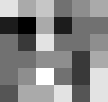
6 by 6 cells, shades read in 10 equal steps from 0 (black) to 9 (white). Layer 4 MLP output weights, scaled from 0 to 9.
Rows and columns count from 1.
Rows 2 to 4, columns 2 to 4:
0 6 1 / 2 8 4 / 4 5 5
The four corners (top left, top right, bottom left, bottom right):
8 6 3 8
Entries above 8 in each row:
0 0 0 0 1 0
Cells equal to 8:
5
